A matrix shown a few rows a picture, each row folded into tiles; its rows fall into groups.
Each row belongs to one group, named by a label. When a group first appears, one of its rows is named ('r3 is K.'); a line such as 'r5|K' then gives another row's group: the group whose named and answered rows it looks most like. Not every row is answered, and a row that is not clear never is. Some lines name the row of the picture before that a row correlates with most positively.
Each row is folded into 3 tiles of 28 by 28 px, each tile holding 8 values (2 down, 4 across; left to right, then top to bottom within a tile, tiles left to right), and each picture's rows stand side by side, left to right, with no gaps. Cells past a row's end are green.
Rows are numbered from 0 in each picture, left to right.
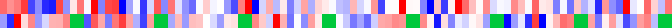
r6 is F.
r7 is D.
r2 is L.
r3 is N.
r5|D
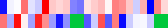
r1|F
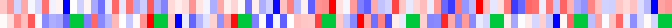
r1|F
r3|L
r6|F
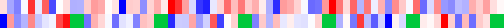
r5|N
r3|L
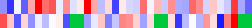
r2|F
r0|D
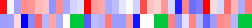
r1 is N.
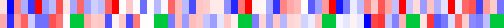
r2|L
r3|L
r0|D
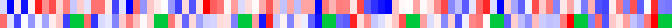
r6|F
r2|D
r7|F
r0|D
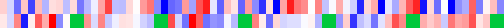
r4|L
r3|D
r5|N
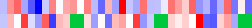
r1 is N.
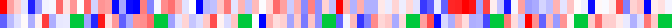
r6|N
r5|D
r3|F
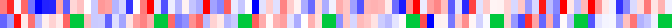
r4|L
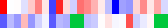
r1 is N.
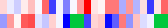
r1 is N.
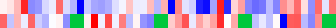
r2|N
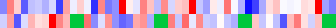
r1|D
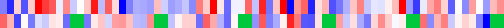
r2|L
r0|D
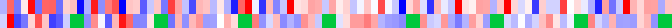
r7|D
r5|D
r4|L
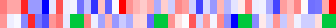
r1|D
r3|L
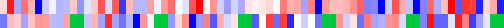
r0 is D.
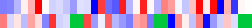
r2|F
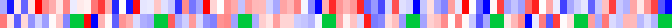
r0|D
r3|L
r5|L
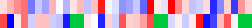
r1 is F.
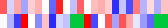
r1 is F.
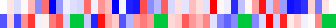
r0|F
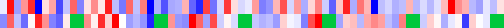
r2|N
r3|F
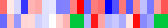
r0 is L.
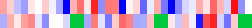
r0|L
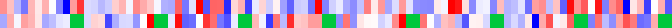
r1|F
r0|L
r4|F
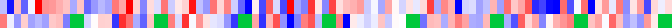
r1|L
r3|D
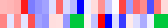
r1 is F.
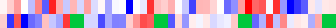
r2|L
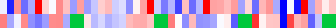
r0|D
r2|D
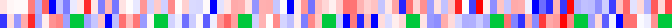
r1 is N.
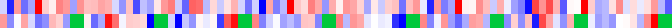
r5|D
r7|F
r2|F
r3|D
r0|D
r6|L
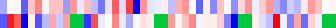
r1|F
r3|N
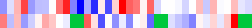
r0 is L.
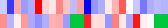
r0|D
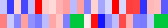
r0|D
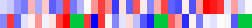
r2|D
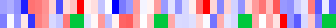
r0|L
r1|N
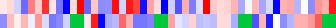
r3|L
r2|D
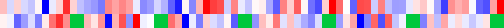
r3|L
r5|L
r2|D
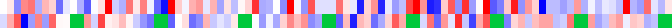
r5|F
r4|L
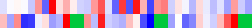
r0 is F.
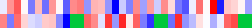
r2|F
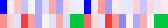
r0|N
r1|N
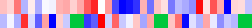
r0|N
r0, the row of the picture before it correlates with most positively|1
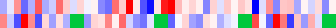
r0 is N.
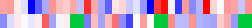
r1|L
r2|D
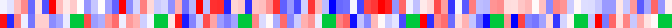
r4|D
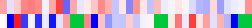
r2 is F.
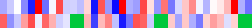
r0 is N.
